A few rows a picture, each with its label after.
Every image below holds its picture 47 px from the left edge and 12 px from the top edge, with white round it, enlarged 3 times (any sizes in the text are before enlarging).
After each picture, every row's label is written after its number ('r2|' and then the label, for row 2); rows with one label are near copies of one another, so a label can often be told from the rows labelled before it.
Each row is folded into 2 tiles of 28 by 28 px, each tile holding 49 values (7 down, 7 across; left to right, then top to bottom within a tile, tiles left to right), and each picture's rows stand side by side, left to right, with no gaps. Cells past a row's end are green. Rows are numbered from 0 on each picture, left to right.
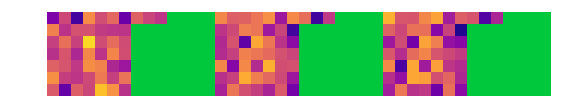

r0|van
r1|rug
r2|rug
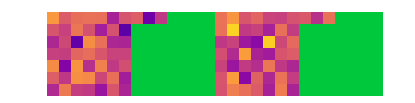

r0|rug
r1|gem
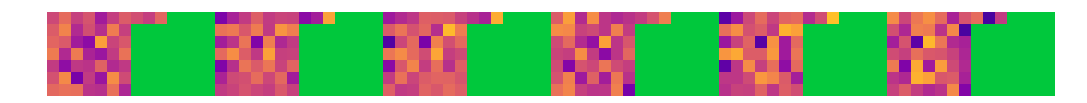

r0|gem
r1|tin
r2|tin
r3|gem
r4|tin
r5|rug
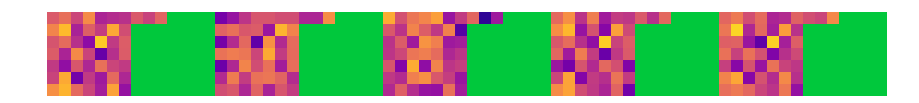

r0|gem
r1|tin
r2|rug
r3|gem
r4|gem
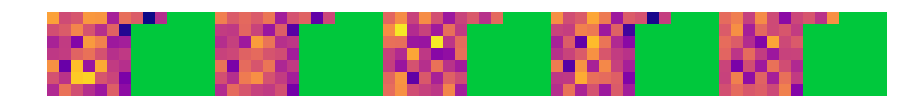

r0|rug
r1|rug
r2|gem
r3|rug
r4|gem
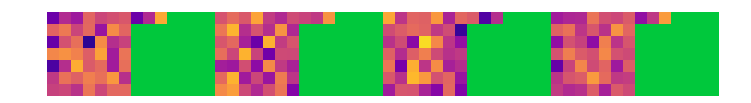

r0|tin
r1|gem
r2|rug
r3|tin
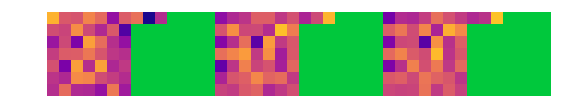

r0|rug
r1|tin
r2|tin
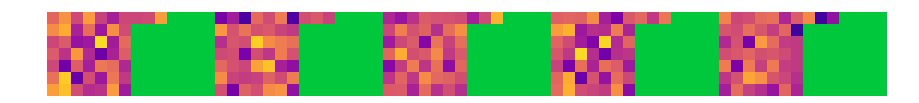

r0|gem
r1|van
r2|tin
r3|gem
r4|rug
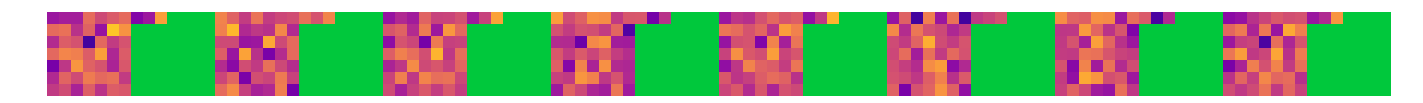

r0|tin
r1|gem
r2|tin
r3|rug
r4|tin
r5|van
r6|rug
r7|tin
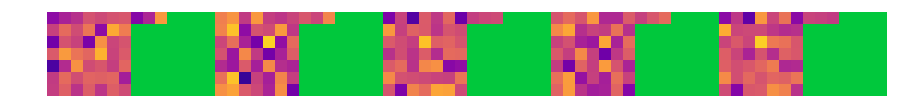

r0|tin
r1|gem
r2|van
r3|gem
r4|van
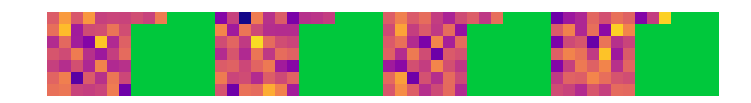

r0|gem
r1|van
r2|gem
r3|tin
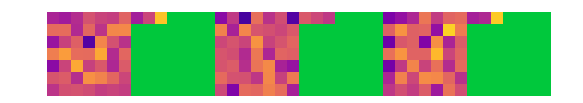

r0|tin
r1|van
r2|tin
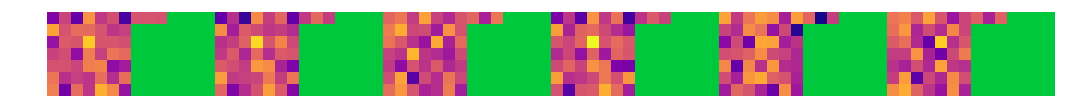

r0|van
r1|van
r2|gem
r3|van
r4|rug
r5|gem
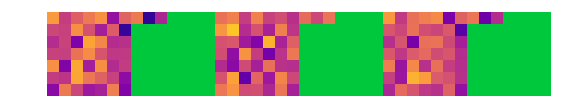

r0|rug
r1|gem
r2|rug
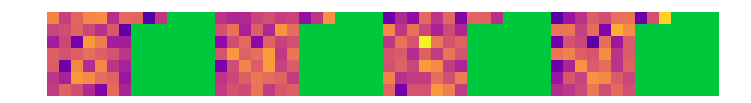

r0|rug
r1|tin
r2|van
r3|tin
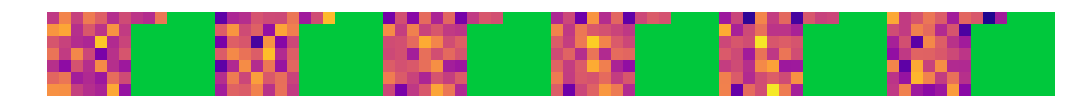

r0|gem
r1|tin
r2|van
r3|van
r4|van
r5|rug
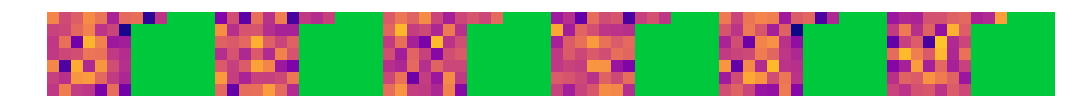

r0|rug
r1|van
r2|gem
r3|van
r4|rug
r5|tin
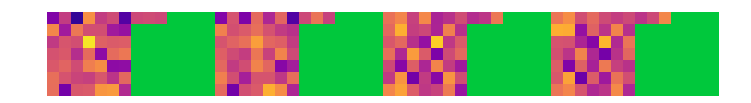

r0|van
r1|van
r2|gem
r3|gem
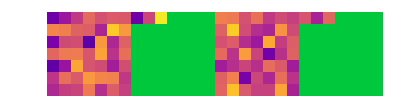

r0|tin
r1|gem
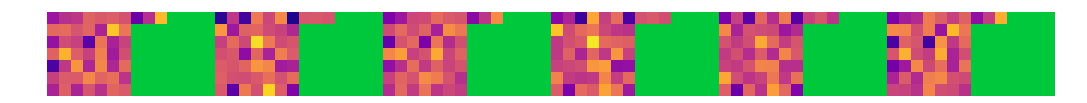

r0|tin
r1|van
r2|tin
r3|van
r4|van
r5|tin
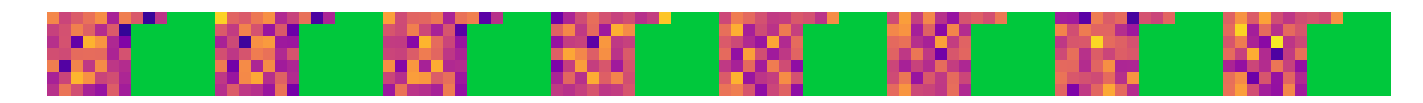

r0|rug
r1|rug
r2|rug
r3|tin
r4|gem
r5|gem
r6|van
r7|gem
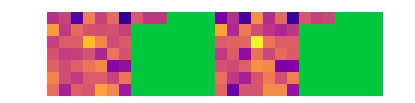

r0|van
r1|van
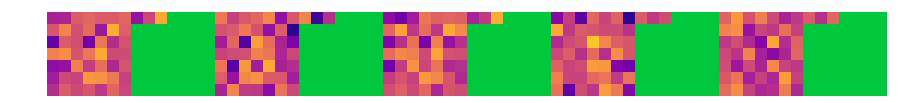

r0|tin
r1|rug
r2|tin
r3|van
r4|gem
